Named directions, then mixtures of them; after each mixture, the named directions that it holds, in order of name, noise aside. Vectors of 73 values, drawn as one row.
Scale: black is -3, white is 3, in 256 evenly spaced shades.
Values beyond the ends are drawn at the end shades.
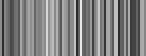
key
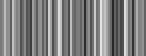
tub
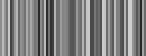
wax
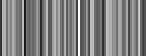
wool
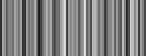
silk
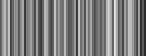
key, wax, wool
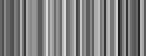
key, silk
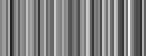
key, wax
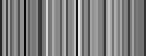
key, silk, wool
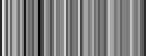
silk, wax, wool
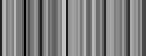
silk, wool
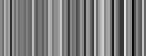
key, tub, wax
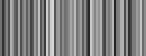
wax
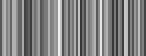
tub, wool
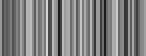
key, tub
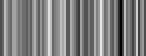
key, silk, tub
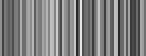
key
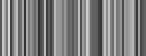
wax, wool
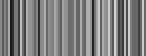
key, wax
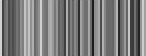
key, silk, wool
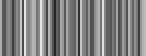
wool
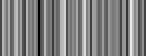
silk, wax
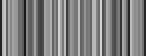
silk, tub, wool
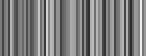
wax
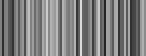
key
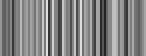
key, tub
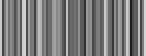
silk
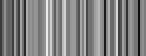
key, silk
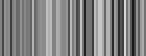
key, tub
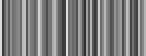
silk
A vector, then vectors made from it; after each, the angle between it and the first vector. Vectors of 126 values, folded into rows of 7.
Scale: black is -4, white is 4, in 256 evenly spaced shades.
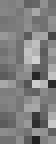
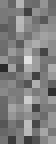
partly aligned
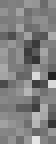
nearly opposite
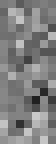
partly opposed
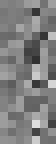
nearly opposite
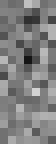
partly opposed
